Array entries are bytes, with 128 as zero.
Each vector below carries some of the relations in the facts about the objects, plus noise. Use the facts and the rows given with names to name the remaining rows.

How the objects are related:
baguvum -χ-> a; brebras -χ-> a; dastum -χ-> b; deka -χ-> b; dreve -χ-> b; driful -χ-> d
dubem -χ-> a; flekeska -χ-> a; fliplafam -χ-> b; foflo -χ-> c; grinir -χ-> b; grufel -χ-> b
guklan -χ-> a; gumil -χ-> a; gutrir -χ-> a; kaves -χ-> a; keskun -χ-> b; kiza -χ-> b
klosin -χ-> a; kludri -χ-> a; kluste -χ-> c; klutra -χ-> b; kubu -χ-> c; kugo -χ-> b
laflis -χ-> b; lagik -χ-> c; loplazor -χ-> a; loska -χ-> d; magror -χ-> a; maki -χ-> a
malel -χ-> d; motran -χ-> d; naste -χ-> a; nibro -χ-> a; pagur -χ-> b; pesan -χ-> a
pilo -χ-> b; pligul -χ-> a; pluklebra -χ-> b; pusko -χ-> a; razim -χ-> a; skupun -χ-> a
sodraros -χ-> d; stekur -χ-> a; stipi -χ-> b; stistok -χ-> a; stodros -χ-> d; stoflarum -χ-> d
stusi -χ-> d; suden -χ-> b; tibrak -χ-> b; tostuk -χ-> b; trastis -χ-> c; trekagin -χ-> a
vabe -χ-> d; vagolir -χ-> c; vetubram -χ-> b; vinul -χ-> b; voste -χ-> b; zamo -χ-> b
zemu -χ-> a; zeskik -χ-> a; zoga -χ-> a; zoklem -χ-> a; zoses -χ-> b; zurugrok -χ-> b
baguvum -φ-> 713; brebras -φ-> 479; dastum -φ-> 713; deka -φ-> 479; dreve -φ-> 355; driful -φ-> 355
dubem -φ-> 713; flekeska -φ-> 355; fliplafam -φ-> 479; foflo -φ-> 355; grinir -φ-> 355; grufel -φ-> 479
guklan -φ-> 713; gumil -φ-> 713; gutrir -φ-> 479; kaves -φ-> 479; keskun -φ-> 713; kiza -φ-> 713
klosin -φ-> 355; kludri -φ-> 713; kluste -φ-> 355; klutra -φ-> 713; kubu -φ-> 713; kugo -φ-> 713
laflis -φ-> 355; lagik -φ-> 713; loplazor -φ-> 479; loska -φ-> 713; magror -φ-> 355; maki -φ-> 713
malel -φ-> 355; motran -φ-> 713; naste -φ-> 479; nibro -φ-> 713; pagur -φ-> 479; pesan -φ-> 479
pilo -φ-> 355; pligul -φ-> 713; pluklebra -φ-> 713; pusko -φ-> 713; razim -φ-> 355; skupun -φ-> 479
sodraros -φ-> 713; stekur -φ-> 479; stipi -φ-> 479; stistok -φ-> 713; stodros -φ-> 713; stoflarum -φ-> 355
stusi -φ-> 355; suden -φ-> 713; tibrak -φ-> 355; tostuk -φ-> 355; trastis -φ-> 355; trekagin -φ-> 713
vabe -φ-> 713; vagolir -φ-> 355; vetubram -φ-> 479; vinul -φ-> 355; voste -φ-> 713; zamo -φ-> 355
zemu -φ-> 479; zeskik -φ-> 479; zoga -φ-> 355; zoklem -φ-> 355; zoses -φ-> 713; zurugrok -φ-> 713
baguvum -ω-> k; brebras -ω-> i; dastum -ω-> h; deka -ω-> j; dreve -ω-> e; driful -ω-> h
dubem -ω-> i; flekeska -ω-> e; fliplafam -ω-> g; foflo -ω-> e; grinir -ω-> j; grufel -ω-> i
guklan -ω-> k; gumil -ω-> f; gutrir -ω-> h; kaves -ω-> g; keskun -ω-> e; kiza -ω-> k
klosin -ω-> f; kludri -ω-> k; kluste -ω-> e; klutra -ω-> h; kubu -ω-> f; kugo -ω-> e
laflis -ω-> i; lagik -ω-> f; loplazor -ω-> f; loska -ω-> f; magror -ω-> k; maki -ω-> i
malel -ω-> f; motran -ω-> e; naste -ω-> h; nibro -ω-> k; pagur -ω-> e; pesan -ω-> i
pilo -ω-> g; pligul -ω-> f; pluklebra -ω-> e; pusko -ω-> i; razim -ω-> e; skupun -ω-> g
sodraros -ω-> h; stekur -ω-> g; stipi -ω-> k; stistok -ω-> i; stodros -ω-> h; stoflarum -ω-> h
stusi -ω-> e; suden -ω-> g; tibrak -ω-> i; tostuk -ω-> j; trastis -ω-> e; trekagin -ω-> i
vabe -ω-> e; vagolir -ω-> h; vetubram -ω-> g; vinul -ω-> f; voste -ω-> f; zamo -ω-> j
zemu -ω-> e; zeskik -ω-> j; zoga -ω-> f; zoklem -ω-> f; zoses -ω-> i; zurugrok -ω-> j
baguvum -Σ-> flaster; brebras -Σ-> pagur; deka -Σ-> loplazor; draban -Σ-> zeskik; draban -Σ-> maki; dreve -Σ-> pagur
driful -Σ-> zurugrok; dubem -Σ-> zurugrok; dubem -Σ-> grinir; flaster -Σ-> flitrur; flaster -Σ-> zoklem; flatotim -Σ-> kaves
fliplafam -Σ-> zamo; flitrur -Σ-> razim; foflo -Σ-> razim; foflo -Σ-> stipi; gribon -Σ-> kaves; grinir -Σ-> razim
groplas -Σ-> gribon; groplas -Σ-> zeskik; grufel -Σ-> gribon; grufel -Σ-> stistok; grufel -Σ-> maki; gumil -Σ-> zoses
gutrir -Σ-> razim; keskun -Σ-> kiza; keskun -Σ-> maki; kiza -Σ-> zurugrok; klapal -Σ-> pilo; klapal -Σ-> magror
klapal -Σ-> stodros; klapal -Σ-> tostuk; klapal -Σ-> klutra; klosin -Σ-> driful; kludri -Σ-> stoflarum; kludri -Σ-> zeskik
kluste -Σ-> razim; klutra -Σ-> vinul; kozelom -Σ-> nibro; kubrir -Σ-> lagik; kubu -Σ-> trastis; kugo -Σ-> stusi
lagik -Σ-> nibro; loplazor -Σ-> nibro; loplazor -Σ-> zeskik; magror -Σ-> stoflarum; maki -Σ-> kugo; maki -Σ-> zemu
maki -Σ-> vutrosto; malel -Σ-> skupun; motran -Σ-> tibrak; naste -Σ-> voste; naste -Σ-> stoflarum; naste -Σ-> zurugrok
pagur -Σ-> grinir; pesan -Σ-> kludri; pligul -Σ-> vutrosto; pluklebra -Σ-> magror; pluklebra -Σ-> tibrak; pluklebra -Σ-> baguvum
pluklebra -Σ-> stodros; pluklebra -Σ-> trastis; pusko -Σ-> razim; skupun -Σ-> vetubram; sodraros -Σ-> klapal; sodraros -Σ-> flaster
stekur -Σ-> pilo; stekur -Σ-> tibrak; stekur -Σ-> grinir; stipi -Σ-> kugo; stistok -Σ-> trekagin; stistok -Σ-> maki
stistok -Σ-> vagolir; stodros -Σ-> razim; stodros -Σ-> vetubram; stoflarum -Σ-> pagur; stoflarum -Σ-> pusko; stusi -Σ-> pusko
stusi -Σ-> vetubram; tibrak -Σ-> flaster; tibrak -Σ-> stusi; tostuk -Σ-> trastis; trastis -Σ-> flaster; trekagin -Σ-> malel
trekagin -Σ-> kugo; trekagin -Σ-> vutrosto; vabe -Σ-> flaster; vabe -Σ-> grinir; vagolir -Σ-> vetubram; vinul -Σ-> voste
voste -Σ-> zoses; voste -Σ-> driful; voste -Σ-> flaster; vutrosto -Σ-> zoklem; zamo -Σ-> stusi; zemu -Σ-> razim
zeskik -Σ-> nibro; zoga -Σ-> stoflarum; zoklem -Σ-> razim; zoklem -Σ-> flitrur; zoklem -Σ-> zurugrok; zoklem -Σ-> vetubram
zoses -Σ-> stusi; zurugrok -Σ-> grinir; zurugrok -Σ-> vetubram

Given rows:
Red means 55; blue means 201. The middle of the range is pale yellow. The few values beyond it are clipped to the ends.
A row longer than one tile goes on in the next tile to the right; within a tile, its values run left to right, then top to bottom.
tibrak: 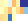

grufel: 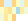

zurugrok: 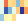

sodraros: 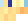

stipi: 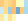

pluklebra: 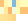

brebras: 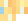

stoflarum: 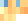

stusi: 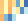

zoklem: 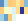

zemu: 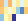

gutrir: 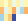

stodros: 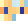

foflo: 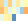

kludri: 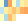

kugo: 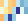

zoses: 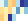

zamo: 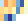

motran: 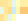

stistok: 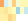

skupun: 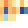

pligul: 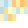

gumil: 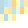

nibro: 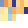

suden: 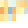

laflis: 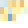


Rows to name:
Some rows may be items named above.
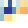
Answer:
driful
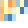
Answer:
stusi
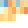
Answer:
stoflarum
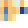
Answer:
skupun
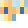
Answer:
stodros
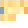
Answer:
dreve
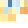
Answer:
klutra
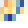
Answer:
zamo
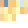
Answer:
pesan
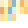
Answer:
flekeska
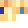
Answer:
pagur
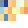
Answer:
zoga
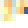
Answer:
kozelom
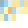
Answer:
gumil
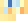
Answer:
klutra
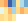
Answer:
trastis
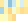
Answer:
kubu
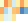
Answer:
vetubram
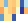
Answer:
pusko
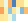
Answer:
razim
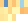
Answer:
pesan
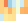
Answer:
tostuk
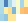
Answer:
vinul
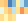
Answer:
trastis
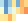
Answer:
naste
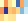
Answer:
vagolir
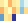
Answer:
flitrur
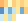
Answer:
dubem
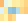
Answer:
keskun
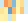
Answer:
guklan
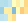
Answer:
klosin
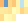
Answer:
pesan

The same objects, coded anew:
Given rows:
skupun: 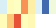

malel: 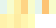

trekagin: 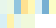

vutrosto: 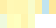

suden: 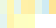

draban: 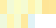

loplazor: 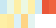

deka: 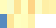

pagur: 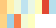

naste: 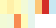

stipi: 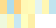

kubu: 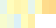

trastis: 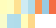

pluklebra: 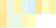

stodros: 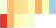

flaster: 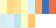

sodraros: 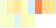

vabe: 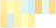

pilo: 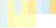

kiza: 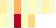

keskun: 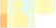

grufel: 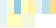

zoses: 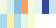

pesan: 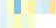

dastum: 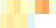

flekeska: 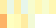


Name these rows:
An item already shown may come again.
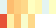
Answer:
zoklem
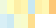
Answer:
voste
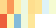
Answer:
flitrur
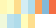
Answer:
trastis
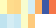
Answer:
flaster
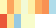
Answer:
gutrir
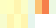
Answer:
klutra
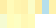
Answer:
vutrosto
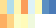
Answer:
stusi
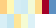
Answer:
stoflarum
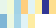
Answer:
tibrak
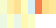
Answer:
sodraros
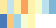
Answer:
zamo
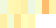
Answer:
klosin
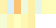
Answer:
guklan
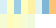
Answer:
laflis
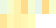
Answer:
malel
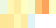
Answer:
dastum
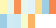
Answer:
baguvum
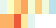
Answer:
vagolir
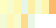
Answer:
kozelom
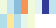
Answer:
zoses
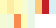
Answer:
naste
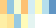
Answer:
kugo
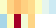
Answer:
zurugrok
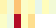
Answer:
kiza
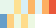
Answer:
zeskik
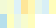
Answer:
fliplafam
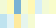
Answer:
brebras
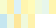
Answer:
stekur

